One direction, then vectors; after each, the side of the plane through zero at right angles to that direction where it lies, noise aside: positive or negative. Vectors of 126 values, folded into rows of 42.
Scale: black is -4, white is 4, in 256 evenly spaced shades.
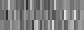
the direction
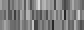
negative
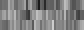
positive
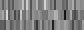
negative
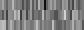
positive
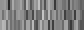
negative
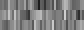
positive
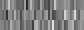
positive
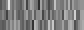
positive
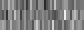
positive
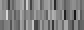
negative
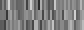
positive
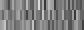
negative
